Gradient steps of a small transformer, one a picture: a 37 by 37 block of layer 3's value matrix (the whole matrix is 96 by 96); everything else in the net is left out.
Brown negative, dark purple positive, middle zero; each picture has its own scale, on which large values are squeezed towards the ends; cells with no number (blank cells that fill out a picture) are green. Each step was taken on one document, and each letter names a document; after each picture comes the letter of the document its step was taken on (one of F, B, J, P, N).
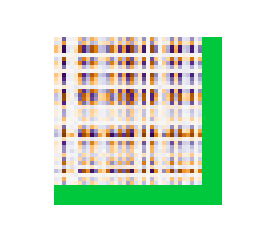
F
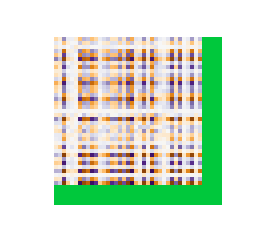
F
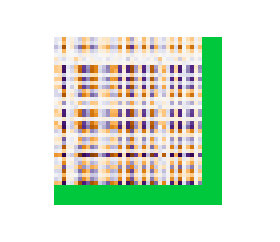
F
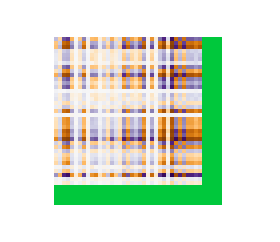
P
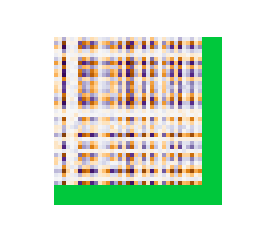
F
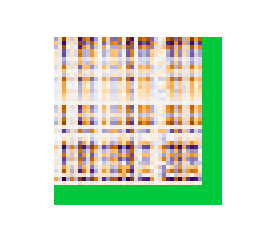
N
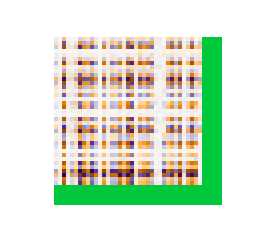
N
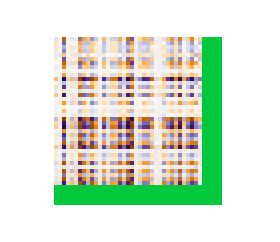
N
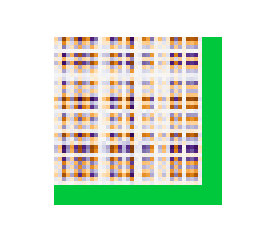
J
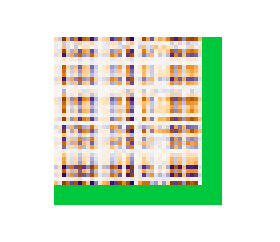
J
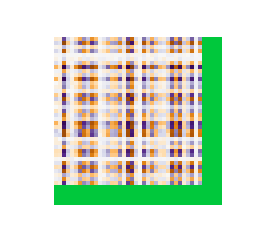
F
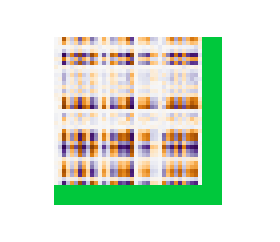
N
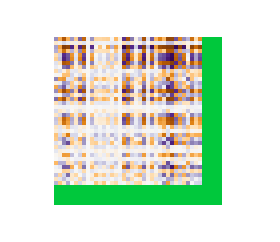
P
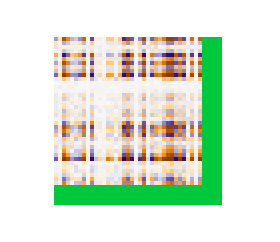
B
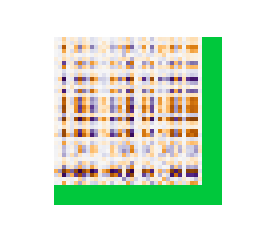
J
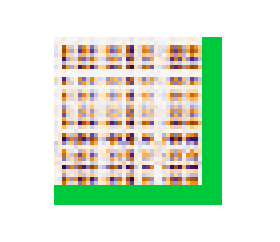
J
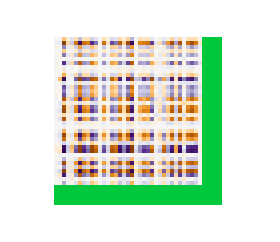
N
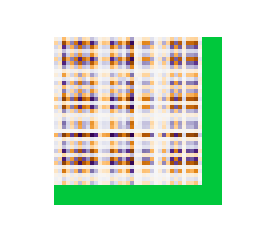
J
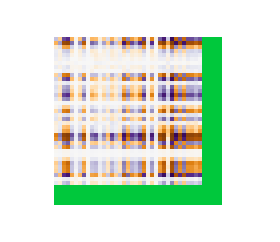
P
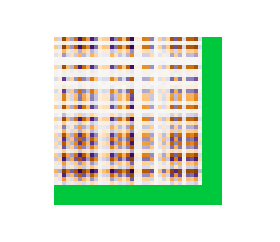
J
